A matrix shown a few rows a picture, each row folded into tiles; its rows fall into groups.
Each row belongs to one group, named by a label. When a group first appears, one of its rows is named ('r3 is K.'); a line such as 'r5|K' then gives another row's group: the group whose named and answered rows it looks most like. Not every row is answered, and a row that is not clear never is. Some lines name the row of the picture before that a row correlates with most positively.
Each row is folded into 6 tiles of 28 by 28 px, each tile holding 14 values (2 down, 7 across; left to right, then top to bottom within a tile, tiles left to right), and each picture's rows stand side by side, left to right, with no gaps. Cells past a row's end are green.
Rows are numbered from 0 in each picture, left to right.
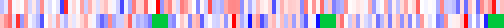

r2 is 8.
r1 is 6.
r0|8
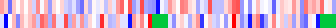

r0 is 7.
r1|6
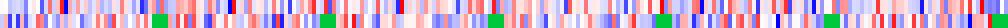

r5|7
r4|6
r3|8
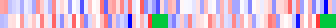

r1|7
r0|7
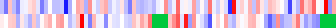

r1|8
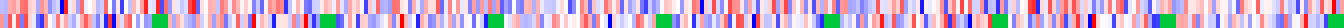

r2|6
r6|6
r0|8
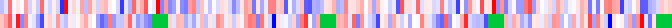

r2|8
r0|8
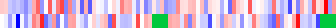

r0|7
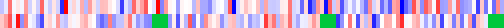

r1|7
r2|6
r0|8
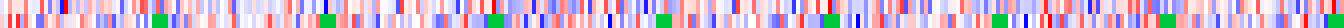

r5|7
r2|8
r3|6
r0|8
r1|7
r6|7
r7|8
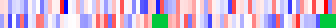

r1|8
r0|7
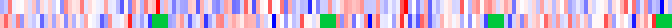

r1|6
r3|7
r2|6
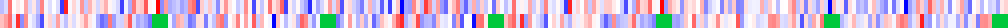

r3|8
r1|6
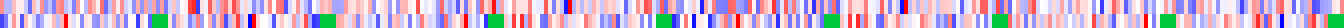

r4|6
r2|8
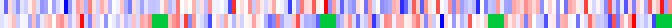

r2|6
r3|8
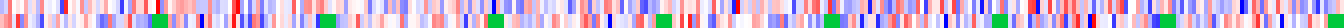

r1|6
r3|6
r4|8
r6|6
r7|6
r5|6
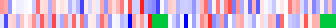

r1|7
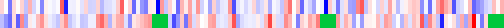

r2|6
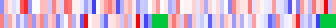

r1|8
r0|6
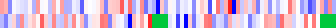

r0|7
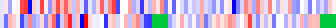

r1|6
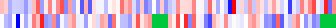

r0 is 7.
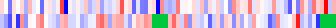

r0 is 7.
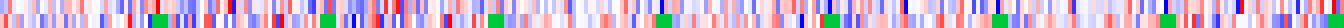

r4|7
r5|7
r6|7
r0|8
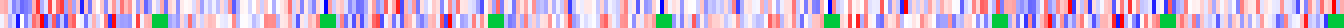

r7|8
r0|7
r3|7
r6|7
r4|7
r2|7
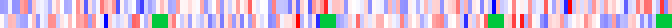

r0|6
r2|7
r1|8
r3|8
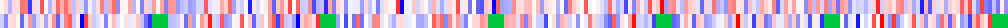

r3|8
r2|7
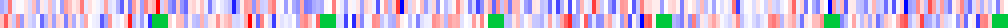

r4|7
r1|6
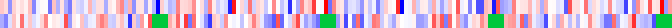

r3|8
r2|7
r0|7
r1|8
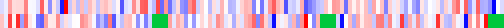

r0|8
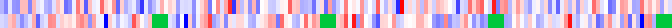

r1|7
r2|8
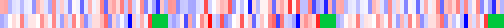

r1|7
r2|7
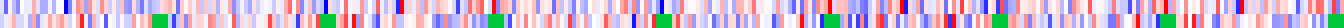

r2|8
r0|6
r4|8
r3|7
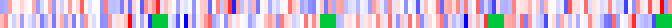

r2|7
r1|7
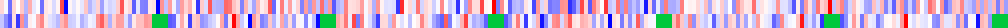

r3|6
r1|6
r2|8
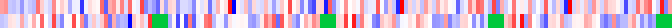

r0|7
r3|8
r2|8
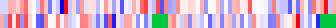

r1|8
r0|8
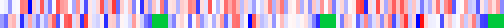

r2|6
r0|6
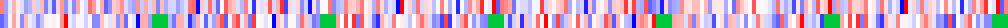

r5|8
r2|8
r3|7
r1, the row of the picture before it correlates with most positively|0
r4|8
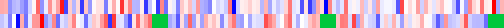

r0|7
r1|7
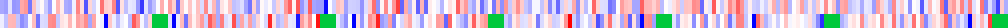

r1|7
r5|7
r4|6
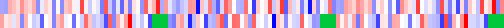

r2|8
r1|6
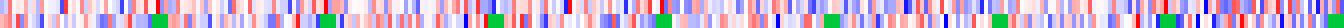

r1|8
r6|8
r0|8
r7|6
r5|6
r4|6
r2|7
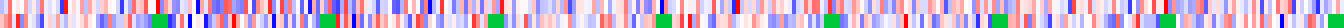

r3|7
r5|6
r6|8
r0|8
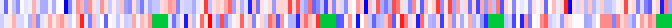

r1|7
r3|7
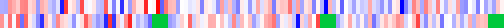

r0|8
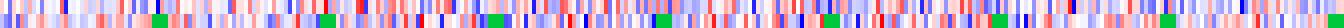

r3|6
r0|7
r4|7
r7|6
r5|7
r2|6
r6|7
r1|8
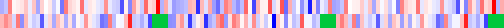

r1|6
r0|8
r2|8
